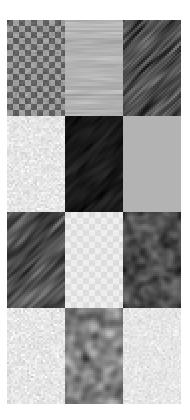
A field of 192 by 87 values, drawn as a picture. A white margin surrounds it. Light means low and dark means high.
It is made of 4 by 3 panels. Panel 1,1: middling, checkered, strong in contrast. Panel 1,2: low, streaked across, faint in contrast. Panel 1,3: high, slanting up to the right. Panel 2,1: very low, fine-grained, faint in contrast. Panel 2,2: very high, slanting up to the right, faint in contrast. Panel 2,3: low, flat. Panel 3,1: high, slanting up to the right. Panel 3,2: very low, checkered, faint in contrast. Panel 3,3: high, blotchy. Panel 4,1: very low, fine-grained, faint in contrast. Panel 4,2: middling, blotchy. Panel 4,3: very low, fine-grained, faint in contrast.
